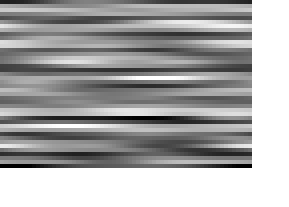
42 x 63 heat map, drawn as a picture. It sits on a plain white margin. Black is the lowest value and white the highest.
Calmest part: middle left. Grain: streaks across. Stripes: horizontal, repeating 10 times.
